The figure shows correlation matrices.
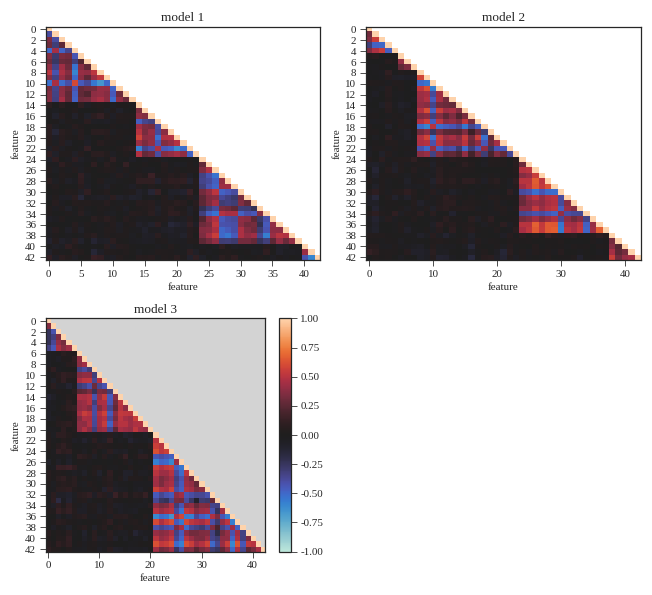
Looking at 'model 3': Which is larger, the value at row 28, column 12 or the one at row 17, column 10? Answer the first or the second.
the second
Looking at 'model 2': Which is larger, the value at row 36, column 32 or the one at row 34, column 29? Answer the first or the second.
the first
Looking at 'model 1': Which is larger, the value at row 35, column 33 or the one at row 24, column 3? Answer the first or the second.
the second
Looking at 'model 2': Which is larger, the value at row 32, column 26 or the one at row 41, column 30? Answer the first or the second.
the first
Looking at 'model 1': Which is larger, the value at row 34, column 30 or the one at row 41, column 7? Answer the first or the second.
the second
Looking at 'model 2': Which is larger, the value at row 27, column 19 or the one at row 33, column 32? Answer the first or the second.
the second
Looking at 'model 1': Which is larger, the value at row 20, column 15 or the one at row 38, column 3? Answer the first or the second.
the first
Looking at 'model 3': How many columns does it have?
43
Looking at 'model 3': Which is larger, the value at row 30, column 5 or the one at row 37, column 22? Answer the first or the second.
the second
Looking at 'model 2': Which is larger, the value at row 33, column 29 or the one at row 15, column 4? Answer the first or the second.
the first
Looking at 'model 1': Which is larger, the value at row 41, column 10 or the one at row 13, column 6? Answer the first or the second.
the second
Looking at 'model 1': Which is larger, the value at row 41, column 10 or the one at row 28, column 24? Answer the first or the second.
the first
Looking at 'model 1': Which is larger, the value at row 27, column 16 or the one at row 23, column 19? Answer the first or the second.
the second
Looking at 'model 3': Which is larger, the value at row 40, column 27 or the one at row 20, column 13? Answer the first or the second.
the first
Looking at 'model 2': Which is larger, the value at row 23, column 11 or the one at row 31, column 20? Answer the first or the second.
the first
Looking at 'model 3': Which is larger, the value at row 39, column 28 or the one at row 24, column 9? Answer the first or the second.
the first
